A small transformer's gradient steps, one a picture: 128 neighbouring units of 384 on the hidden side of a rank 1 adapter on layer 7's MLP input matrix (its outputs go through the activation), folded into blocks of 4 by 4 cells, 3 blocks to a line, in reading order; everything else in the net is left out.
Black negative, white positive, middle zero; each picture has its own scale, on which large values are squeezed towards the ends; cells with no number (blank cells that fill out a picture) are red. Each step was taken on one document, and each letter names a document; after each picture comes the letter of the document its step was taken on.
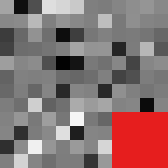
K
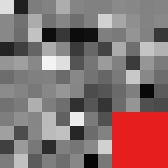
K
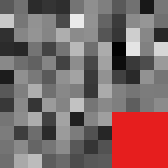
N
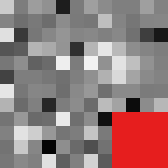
N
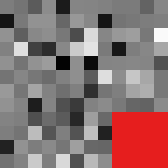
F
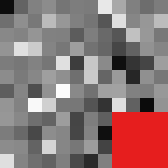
N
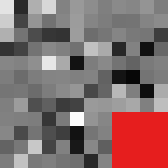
K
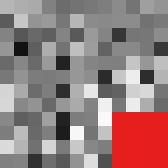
F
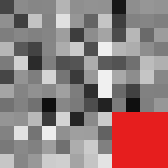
N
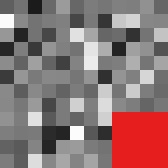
F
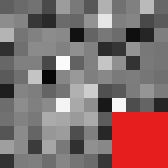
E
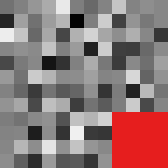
F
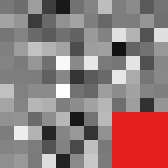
N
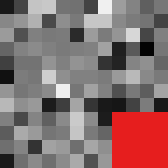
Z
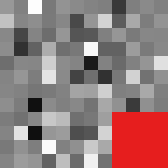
F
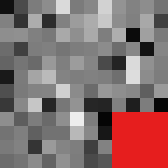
Z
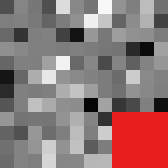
Z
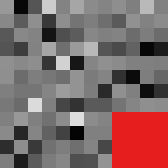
K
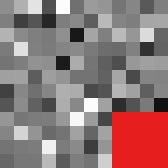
Z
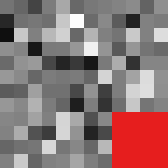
F
